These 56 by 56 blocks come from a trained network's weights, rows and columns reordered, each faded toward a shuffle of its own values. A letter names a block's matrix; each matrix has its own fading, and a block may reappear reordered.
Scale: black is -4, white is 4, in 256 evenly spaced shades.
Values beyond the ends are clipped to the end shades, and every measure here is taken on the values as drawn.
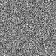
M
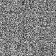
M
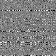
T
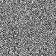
M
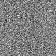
M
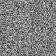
M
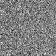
M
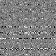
T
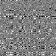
T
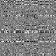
T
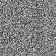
M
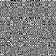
T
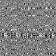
T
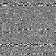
T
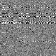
T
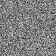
M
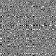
T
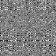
T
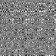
T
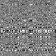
T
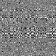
T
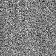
M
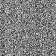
M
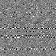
T
